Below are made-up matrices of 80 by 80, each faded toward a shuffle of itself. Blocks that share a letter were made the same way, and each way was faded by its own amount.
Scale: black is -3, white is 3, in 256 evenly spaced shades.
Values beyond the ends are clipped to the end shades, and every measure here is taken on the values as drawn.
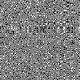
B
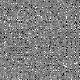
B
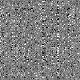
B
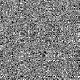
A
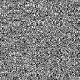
A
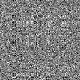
A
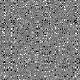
B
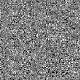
A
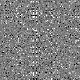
B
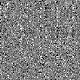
A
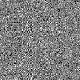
A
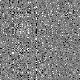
B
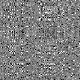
B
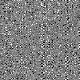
B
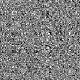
A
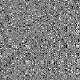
B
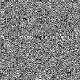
A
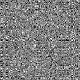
A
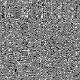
B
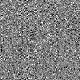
A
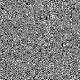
B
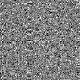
A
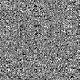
A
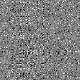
B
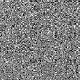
A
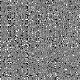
B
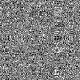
A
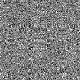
A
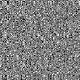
A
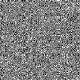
A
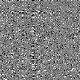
B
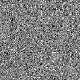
A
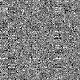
A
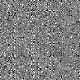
B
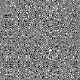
B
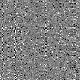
B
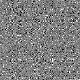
B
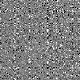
B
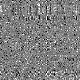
B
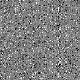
B
